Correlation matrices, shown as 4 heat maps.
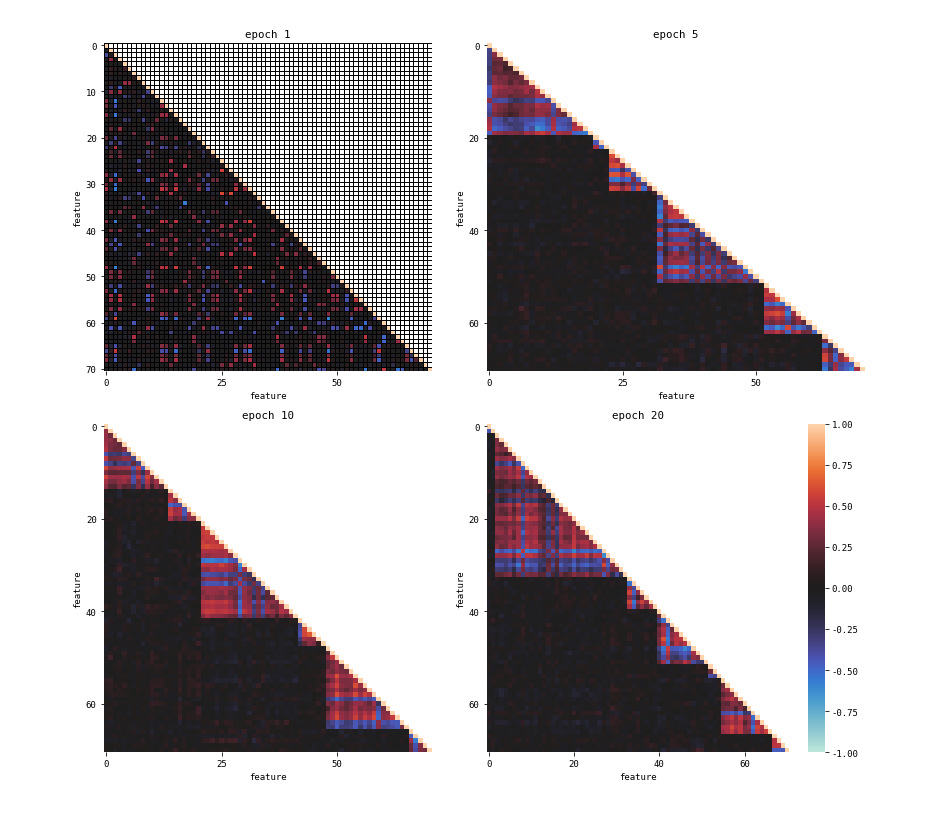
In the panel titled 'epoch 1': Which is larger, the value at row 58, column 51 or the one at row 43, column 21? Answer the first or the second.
the second
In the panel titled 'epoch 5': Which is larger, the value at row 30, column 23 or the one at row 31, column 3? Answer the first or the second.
the first
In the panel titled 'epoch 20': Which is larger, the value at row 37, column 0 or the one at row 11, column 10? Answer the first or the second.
the second
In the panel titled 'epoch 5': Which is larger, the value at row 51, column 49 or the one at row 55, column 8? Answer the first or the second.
the first
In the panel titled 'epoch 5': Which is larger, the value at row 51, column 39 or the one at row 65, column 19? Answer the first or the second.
the first
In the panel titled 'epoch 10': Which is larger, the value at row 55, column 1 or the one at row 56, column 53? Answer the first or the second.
the second
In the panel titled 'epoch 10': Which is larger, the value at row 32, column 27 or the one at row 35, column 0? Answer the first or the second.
the second
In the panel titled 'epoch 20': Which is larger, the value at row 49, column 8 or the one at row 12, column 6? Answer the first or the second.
the second
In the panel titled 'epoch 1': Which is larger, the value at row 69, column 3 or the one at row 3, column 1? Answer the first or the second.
the second
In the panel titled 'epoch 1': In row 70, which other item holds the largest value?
60
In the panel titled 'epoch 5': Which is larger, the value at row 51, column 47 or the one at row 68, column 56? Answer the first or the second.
the first
